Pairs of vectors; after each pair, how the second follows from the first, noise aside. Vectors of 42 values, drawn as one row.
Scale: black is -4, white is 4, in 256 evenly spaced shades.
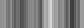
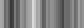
reversed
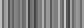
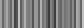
reversed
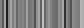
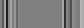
partly zeroed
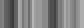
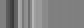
partly zeroed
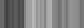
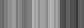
reversed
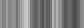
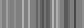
partly zeroed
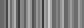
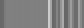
partly zeroed
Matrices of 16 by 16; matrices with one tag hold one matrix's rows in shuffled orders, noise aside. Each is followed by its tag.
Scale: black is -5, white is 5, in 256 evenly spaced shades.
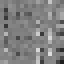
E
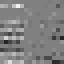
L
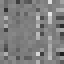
E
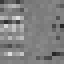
L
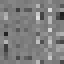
E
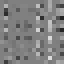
E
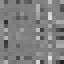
E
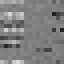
L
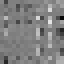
E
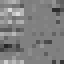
L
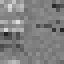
L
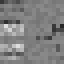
L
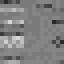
L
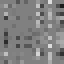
E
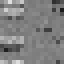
L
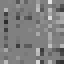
E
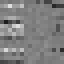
L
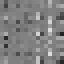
E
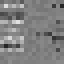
L
